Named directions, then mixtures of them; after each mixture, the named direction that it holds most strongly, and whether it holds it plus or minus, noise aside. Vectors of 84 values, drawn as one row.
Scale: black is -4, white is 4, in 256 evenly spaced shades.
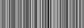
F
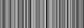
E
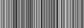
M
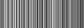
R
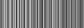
R, plus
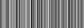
F, minus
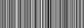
F, plus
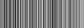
R, minus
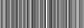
E, minus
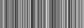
E, minus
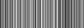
M, minus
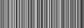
R, plus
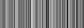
E, plus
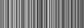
R, plus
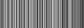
R, plus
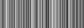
F, plus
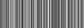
F, minus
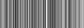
R, minus
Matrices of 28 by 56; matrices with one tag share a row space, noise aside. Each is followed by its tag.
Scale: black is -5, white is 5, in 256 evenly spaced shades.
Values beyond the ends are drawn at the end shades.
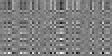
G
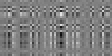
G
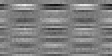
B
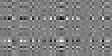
G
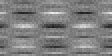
B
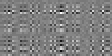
G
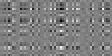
G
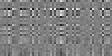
G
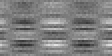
B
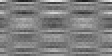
B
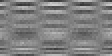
B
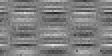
B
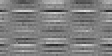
B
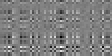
G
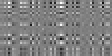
G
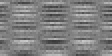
B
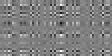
G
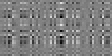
G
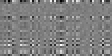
G
